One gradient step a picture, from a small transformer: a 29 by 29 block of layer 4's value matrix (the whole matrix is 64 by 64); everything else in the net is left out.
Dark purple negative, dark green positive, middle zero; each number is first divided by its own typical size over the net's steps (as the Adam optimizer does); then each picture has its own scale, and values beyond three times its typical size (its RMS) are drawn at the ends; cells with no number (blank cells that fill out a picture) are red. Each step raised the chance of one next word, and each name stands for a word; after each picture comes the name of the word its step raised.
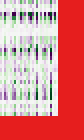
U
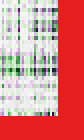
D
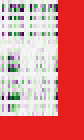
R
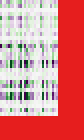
U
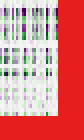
D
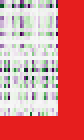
R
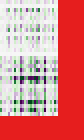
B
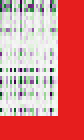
R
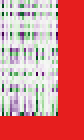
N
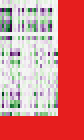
D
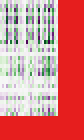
D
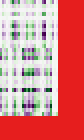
N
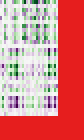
N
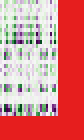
N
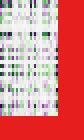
N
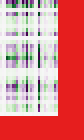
U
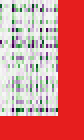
D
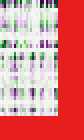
U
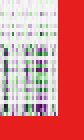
N
